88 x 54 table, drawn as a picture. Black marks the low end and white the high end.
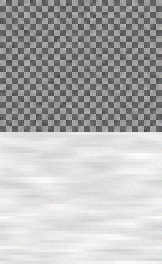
The table splits into 2 rows of 1 panel. Panel 1,1: middling, checkered, strong in contrast. Panel 2,1: very high, streaked across, faint in contrast.
